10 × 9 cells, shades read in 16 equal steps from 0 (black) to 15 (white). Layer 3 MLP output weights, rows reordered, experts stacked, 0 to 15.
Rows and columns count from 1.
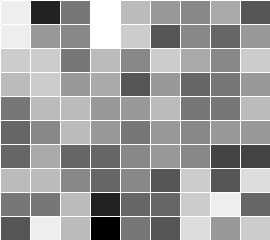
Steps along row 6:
up up down down up down up same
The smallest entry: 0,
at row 10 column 4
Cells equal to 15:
2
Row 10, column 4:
0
